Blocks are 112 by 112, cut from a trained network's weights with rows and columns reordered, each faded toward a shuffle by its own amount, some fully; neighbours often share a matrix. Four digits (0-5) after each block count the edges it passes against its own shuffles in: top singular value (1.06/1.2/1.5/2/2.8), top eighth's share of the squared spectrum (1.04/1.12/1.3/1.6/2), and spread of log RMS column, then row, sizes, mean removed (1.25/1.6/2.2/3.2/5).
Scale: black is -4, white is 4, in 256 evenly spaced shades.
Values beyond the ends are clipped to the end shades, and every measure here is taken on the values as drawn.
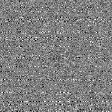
3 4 1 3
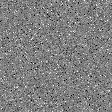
0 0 0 0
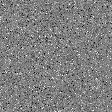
0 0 0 0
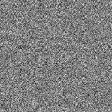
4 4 2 1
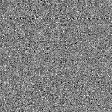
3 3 1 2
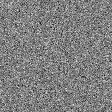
1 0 0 0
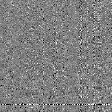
4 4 3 2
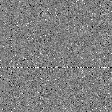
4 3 2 1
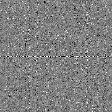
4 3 2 1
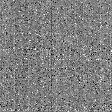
3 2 0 2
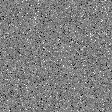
0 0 0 0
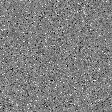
0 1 0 0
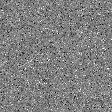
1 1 0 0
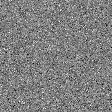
0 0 0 0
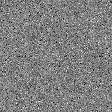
2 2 0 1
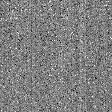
2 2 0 1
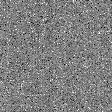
1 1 0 0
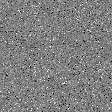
1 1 0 0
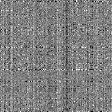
4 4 2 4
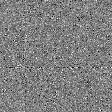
2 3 0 1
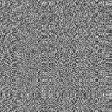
4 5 3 2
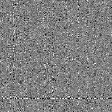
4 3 3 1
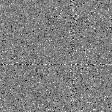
3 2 1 1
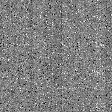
2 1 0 1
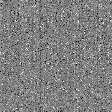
2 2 0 1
